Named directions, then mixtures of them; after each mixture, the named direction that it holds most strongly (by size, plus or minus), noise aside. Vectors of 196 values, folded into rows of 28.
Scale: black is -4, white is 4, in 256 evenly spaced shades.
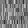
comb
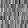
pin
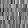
pin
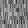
comb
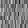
pin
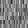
pin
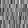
pin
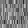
comb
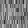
comb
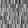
pin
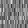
pin
